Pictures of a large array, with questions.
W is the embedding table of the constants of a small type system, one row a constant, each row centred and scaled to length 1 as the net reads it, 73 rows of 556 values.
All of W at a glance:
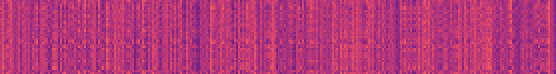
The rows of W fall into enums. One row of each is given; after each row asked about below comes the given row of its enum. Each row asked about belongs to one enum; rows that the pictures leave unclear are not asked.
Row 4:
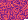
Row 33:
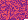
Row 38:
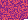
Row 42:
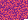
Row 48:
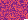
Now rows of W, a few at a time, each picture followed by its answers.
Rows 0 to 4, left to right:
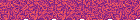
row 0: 4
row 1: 33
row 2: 33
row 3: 38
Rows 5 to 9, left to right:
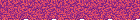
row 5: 38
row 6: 42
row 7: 38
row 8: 42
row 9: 42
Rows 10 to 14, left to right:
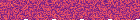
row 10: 4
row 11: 48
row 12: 42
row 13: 48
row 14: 38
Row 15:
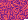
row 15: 4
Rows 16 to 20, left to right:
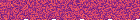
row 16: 4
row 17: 38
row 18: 48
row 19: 42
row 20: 42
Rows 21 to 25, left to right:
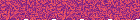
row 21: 33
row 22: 38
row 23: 33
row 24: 48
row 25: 38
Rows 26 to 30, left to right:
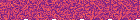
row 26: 4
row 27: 48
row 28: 42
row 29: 33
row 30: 33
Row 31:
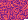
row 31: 4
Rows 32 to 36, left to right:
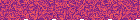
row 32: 48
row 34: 4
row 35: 48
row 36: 33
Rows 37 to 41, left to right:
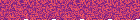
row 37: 48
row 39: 48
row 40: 38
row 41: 38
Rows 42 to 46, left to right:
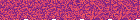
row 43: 42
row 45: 33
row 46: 33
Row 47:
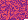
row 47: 33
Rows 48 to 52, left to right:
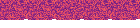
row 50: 42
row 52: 48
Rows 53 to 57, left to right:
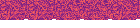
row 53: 33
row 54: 33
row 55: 48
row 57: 33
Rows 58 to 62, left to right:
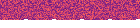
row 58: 38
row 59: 48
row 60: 42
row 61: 33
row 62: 48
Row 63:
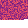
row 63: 38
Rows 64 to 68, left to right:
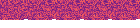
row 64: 38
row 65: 48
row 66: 48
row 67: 48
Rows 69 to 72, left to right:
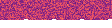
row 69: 48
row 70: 42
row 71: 4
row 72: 33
